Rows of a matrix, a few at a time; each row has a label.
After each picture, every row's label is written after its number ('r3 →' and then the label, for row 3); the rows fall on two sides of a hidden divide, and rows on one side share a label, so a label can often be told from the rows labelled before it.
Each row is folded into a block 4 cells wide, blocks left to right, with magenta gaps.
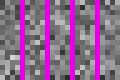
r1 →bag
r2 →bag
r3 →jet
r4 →bag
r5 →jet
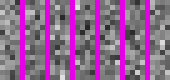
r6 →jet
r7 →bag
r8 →bag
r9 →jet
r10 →bag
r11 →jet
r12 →bag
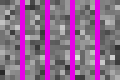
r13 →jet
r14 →jet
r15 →bag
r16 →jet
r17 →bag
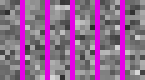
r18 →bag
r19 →bag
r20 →bag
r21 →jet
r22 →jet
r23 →jet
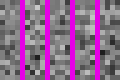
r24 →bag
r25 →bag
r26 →bag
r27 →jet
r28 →bag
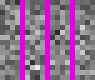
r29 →bag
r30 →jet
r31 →jet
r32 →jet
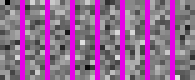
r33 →jet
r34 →bag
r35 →bag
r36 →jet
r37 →bag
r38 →bag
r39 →bag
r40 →jet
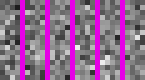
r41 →jet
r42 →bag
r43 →jet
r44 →bag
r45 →jet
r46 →jet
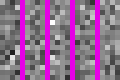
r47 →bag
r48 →bag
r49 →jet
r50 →bag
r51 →jet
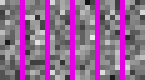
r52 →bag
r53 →bag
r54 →bag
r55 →bag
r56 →bag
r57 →bag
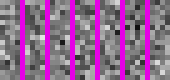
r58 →jet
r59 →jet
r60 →bag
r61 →jet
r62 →jet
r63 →jet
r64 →bag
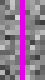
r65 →bag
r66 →bag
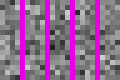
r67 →jet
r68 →bag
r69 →bag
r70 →bag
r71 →jet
